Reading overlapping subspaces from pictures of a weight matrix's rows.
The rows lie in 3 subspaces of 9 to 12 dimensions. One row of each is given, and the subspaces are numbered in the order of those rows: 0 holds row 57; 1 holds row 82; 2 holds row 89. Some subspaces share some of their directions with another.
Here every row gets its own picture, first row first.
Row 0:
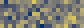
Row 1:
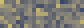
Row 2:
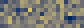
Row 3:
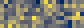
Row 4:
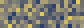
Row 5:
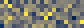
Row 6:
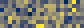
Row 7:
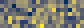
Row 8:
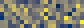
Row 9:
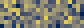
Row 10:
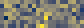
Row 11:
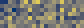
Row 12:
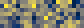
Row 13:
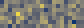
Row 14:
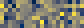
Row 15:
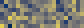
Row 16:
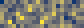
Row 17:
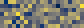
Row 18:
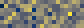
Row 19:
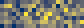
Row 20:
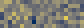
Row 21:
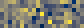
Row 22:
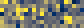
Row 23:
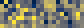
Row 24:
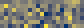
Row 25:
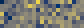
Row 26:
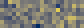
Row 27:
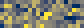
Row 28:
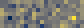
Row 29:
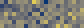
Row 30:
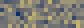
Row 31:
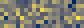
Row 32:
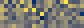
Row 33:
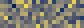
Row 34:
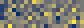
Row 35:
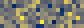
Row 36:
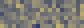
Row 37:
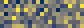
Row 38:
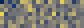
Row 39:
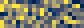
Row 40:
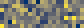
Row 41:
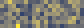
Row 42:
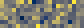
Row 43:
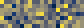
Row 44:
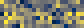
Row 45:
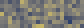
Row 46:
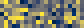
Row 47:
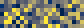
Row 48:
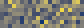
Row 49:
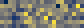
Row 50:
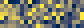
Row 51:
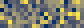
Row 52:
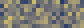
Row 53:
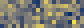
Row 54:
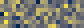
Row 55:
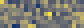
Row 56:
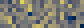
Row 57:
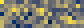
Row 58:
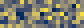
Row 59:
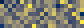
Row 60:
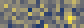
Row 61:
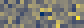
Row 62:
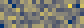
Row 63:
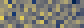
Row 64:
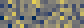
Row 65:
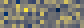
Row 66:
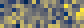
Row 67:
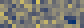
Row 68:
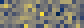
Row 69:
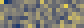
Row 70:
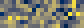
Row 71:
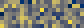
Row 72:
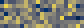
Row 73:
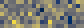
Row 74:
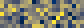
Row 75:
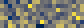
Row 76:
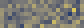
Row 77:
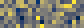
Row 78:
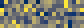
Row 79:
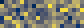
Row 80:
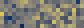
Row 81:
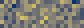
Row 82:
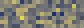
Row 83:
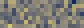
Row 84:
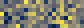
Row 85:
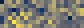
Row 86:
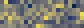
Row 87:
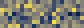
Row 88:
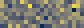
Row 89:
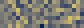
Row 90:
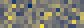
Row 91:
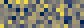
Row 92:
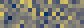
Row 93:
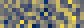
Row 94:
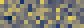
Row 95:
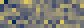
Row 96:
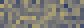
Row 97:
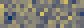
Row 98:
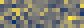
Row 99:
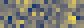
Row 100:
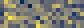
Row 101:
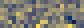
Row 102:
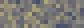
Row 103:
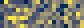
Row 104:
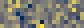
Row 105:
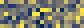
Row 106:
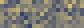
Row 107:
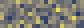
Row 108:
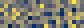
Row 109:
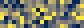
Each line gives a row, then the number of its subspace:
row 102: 1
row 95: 0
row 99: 1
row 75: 2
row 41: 2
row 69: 2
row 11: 1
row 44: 2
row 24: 1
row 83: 1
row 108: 1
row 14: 2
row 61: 1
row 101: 1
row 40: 2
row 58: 1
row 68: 1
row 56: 0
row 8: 0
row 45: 2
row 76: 2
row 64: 2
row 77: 2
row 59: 0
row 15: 2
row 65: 0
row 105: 1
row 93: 0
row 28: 1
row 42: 1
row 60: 1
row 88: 2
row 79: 0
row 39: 0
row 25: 0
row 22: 0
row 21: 2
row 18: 2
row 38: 1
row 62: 0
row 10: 2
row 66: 2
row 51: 2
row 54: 0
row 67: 1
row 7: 2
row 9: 2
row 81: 2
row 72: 1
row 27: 0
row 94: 0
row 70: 2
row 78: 2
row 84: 0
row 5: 0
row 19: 0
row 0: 1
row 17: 0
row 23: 2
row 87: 2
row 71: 0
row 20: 2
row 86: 1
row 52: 2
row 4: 2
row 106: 0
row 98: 0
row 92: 1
